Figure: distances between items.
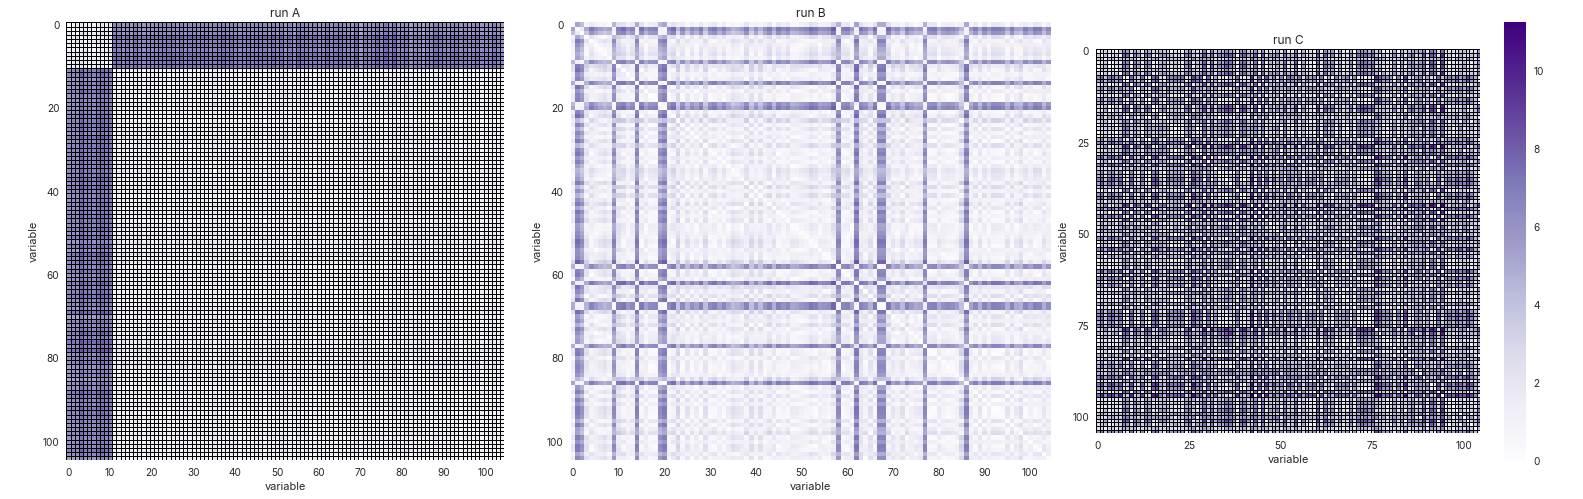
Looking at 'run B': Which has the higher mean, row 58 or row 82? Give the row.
58
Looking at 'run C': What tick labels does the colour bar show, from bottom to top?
0, 2, 4, 6, 8, 10
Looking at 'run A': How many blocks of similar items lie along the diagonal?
2
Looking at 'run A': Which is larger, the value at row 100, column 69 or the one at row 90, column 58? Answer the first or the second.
the first
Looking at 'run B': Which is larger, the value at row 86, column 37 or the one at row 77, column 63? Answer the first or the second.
the second
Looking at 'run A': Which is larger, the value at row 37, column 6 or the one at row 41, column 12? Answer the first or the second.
the first
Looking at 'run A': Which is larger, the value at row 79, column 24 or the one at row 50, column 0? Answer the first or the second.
the second
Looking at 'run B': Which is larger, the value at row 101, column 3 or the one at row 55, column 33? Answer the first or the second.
the first
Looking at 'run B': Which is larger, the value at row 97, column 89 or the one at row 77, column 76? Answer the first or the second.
the second
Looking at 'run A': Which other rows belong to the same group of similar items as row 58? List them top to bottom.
11, 12, 13, 14, 15, 16, 17, 18, 19, 20, 21, 22, 23, 24, 25, 26, 27, 28, 29, 30, 31, 32, 33, 34, 35, 36, 37, 38, 39, 40, 41, 42, 43, 44, 45, 46, 47, 48, 49, 50, 51, 52, 53, 54, 55, 56, 57, 59, 60, 61, 62, 63, 64, 65, 66, 67, 68, 69, 70, 71, 72, 73, 74, 75, 76, 77, 78, 79, 80, 81, 82, 83, 84, 85, 86, 87, 88, 89, 90, 91, 92, 93, 94, 95, 96, 97, 98, 99, 100, 101, 102, 103, 104
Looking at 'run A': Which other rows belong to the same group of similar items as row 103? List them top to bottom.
11, 12, 13, 14, 15, 16, 17, 18, 19, 20, 21, 22, 23, 24, 25, 26, 27, 28, 29, 30, 31, 32, 33, 34, 35, 36, 37, 38, 39, 40, 41, 42, 43, 44, 45, 46, 47, 48, 49, 50, 51, 52, 53, 54, 55, 56, 57, 58, 59, 60, 61, 62, 63, 64, 65, 66, 67, 68, 69, 70, 71, 72, 73, 74, 75, 76, 77, 78, 79, 80, 81, 82, 83, 84, 85, 86, 87, 88, 89, 90, 91, 92, 93, 94, 95, 96, 97, 98, 99, 100, 101, 102, 104
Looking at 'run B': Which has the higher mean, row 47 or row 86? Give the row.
86
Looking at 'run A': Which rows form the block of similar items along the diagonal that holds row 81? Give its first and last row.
11 to 104
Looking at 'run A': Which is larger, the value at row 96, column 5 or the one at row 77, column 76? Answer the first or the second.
the first
